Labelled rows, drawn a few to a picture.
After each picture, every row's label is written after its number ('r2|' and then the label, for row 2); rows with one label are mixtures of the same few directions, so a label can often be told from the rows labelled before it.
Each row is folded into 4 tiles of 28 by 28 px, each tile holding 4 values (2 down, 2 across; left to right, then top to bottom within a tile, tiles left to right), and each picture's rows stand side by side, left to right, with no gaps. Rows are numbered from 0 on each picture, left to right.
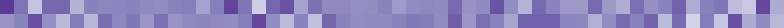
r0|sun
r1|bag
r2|sun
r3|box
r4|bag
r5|sun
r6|bag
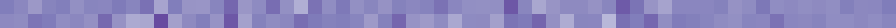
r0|sun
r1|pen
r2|bag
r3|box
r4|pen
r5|pen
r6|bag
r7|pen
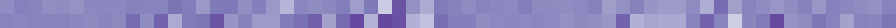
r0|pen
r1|bag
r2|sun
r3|box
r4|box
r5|bag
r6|box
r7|box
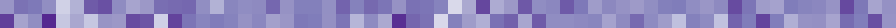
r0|pen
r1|pen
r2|box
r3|box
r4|sun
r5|sun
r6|pen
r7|pen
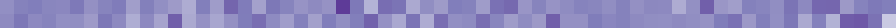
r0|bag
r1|bag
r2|sun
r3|sun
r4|sun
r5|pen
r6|sun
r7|box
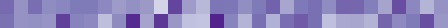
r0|box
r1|box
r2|box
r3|pen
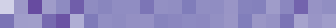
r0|sun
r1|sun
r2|bag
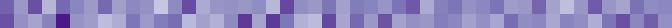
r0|box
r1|bag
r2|box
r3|bag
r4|bag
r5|sun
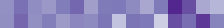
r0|bag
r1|pen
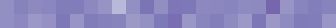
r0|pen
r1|sun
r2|box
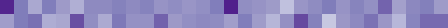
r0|sun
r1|pen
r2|sun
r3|box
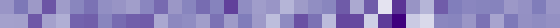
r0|box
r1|pen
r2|sun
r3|box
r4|bag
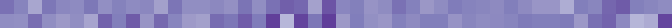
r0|sun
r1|box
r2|bag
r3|pen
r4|pen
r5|sun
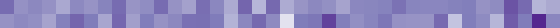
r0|sun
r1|bag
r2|box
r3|sun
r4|pen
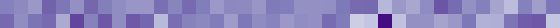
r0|bag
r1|pen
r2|box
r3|pen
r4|sun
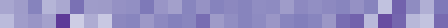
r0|bag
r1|sun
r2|sun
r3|box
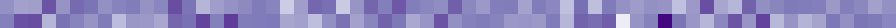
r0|pen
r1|pen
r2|pen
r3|sun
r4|sun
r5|box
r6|sun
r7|pen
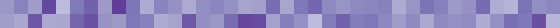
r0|box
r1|sun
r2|pen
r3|pen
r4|sun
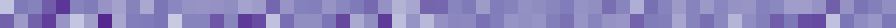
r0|sun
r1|box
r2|pen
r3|pen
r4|sun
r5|bag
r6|box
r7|pen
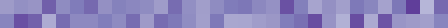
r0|pen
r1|box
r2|pen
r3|bag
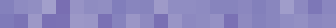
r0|box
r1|pen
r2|pen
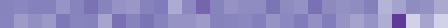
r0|box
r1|pen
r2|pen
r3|bag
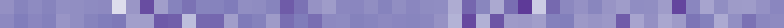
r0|box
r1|sun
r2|pen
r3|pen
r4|bag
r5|bag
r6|sun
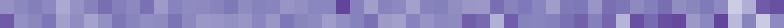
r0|pen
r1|box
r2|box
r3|sun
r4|pen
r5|bag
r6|pen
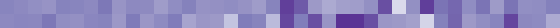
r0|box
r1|bag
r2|pen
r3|pen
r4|box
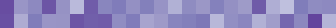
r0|bag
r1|sun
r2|sun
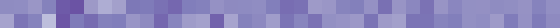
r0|pen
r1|sun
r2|pen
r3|box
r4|bag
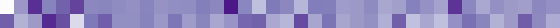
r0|sun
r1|bag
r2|sun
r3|bag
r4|sun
